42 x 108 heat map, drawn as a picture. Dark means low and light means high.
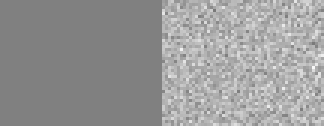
It is made of 1 by 2 panels. Panel 1,1: middling, flat. Panel 1,2: high, fine-grained.
